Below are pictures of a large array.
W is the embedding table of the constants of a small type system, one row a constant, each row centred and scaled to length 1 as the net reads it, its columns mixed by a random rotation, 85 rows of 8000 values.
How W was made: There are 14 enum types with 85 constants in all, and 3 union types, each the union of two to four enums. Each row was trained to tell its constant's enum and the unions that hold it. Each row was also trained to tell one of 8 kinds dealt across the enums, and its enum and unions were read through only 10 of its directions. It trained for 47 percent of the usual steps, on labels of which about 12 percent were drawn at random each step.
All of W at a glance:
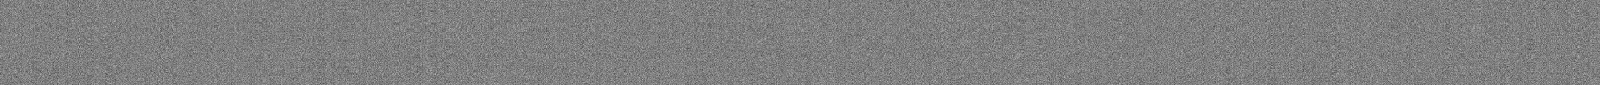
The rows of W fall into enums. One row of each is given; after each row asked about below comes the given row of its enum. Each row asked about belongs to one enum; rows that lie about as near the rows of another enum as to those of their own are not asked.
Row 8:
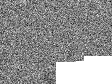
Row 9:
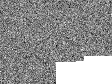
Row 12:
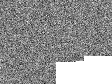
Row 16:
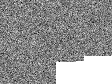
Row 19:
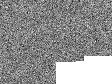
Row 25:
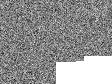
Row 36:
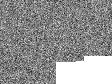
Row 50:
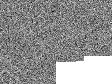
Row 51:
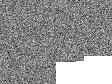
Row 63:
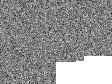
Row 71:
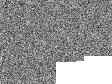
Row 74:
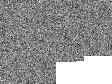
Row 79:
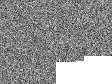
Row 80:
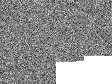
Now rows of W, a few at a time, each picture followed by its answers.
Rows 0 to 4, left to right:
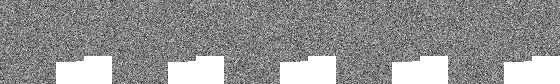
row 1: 74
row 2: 12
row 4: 51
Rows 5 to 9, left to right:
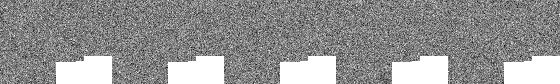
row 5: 9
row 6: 74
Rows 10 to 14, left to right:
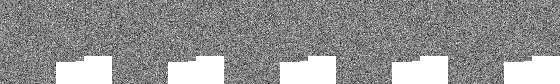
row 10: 71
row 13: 36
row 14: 80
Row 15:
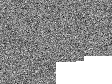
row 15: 50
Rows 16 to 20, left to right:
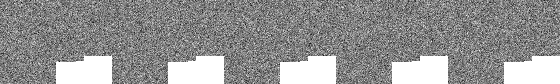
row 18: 25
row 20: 16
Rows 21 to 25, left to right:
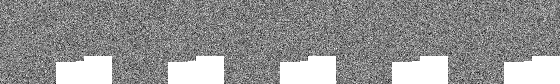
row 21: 16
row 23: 36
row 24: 8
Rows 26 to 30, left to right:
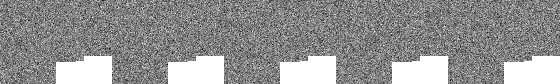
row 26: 25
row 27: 25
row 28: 9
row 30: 9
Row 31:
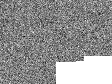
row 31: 74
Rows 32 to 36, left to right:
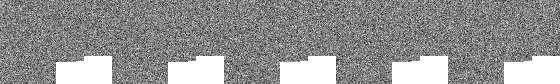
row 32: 71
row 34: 12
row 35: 8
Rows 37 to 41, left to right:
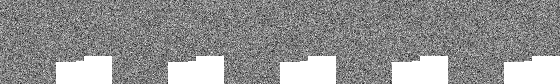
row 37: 36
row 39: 16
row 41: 36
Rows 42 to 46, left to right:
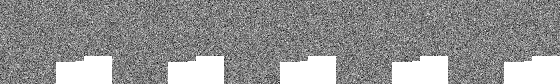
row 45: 36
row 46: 71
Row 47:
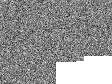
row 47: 71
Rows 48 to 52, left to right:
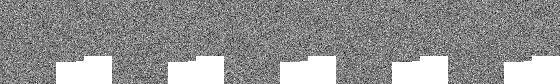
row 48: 74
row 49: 12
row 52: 80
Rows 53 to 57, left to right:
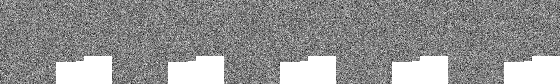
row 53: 8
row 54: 8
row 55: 71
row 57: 36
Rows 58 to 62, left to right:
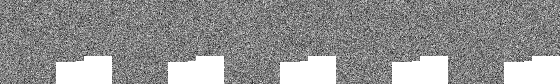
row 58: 51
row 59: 9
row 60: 16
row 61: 51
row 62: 80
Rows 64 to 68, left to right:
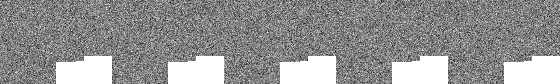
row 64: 19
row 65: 63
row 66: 12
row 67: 9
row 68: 80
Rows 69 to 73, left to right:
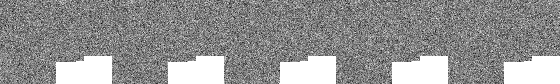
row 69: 51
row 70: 12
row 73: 74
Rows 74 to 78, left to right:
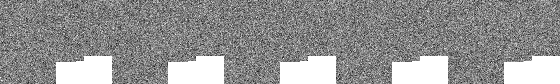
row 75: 50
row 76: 51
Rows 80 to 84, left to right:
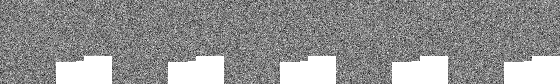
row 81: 71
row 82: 63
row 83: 19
